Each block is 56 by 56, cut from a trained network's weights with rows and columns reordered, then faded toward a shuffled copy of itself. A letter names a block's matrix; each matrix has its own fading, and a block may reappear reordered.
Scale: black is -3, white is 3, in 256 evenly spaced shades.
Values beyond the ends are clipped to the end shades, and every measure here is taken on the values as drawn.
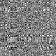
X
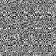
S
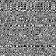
S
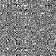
X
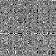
X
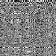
S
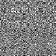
X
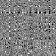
X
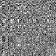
X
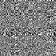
X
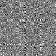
X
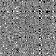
X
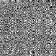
X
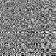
S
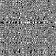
X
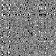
X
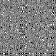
X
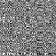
X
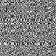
S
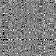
X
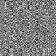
X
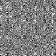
X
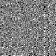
X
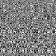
S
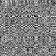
S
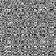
S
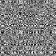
S
